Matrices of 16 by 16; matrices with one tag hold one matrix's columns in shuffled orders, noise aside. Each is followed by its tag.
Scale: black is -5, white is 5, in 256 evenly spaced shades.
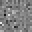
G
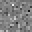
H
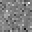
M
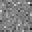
M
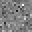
H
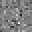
G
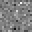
M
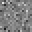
M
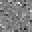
M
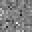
G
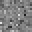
G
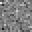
M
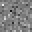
H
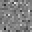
M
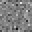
M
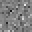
H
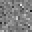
H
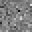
H
